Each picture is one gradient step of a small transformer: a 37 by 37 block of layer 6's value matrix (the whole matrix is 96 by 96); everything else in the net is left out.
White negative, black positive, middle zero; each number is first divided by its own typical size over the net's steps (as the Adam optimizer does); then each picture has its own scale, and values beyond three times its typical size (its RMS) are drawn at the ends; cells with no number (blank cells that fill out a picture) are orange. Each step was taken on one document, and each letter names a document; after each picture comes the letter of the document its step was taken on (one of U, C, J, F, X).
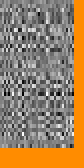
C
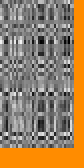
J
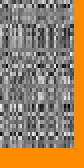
J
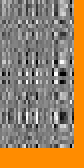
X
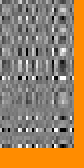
X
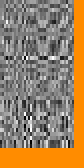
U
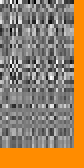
J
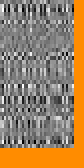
C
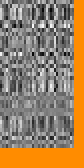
J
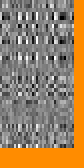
X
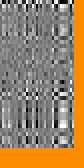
X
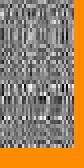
C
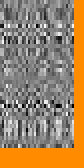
U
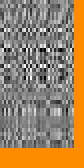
U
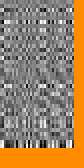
U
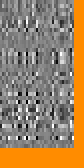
X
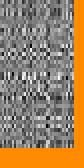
C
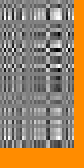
U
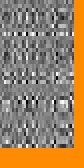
X
